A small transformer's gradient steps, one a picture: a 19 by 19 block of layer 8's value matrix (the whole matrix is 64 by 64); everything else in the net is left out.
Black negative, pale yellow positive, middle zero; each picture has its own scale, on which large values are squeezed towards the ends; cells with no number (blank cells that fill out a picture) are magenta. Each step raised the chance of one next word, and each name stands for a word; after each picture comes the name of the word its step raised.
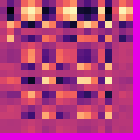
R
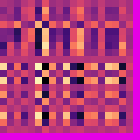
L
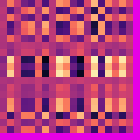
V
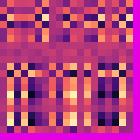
L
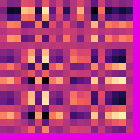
R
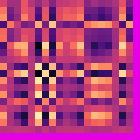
L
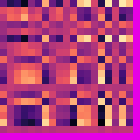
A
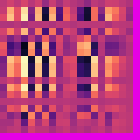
V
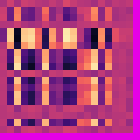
L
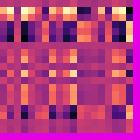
R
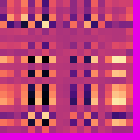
V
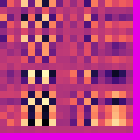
A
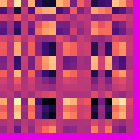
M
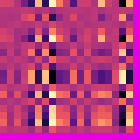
A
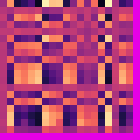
A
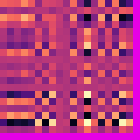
M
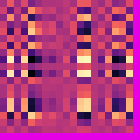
V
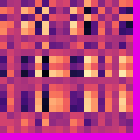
V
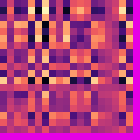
R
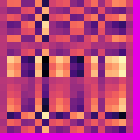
V
